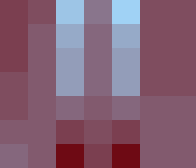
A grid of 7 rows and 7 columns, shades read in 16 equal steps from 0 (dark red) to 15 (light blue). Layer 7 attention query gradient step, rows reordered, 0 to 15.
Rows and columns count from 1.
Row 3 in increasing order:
4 5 5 6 7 11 11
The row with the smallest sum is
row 7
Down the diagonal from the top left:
4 6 11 7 7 6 6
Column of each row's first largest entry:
5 3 3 3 3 1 1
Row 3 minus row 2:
0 0 -1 0 -1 0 0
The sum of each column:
35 41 59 44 60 38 38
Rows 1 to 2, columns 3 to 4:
14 8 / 12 7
